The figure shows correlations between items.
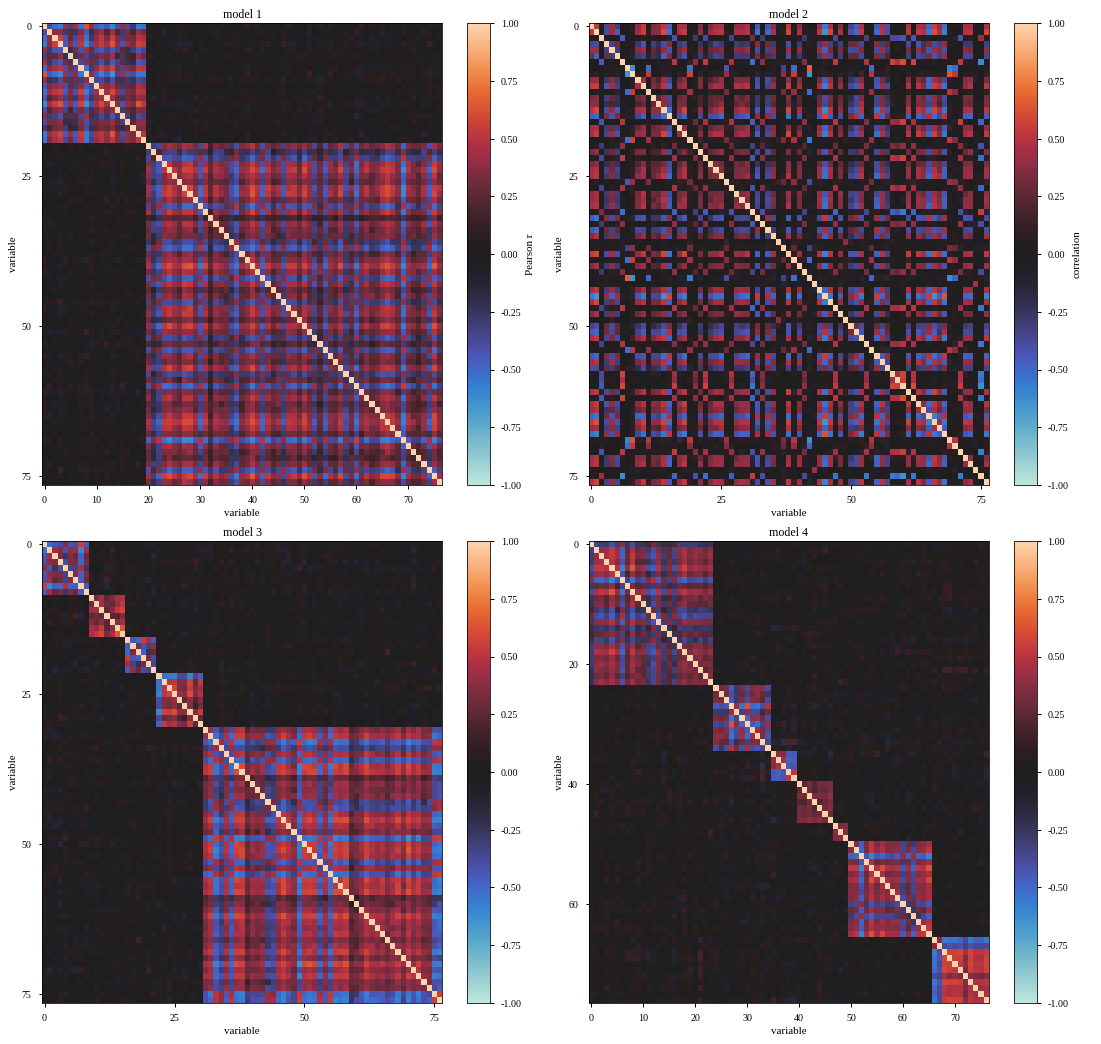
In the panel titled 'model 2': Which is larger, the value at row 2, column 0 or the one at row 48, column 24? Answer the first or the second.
the second
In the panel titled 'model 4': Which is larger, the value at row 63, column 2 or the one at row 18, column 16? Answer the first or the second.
the first
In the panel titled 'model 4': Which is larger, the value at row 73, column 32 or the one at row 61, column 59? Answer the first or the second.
the second
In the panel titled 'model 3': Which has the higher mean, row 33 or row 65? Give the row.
65
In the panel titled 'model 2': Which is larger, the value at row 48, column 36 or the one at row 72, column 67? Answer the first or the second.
the second
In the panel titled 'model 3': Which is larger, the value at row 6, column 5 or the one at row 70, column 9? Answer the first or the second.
the first
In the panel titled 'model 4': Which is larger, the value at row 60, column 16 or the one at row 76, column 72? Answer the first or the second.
the second
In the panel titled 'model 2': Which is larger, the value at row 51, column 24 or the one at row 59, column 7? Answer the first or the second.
the second
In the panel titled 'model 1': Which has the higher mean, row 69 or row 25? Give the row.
25
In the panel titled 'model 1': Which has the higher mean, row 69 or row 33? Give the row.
33
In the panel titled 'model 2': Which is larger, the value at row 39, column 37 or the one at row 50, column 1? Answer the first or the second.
the first
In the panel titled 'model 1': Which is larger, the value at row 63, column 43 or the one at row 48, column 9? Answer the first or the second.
the first
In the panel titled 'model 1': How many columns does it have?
77
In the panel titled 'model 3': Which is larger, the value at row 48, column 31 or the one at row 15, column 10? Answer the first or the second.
the second
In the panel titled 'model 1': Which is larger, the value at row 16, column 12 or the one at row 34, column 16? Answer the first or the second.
the first
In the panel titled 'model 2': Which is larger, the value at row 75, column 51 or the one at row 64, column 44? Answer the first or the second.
the second
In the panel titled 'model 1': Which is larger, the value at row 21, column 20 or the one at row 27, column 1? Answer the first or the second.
the second
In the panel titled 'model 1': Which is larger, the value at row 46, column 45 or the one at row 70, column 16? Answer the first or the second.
the second
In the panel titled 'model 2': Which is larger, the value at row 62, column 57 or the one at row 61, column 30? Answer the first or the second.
the second
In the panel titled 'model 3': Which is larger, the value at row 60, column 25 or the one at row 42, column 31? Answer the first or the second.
the second
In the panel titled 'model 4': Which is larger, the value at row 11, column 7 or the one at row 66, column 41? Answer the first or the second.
the second
